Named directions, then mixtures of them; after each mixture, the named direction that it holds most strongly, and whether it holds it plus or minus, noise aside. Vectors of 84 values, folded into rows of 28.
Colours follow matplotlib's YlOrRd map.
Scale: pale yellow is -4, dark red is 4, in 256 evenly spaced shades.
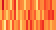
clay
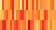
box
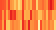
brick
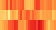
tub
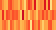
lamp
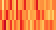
clay, minus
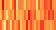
clay, plus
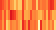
brick, plus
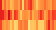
tub, minus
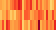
brick, minus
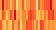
clay, plus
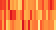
brick, plus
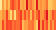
brick, minus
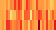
brick, minus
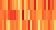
brick, plus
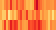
tub, plus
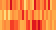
tub, plus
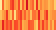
box, plus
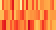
box, plus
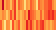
clay, plus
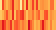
box, plus
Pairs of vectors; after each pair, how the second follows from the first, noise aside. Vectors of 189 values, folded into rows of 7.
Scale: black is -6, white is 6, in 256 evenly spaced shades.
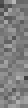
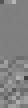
partly zeroed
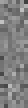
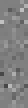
partly zeroed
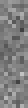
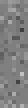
partly zeroed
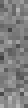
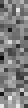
scaled up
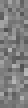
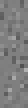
partly zeroed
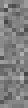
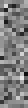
scaled up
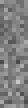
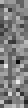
scaled up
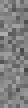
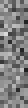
scaled up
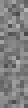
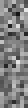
scaled up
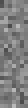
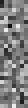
scaled up
